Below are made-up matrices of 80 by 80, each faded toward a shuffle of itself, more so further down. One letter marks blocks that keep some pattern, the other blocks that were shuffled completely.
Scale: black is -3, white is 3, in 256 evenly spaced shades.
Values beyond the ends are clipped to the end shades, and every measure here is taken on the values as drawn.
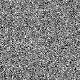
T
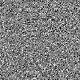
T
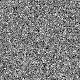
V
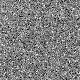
V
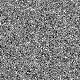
V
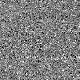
T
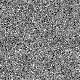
V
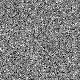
V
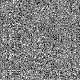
T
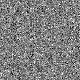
T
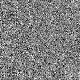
T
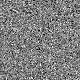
V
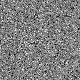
V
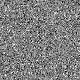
T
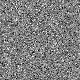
V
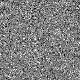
T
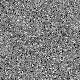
V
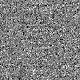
T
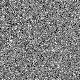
V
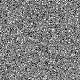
T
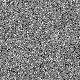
V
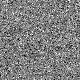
V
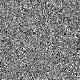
T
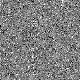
T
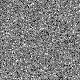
V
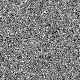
V
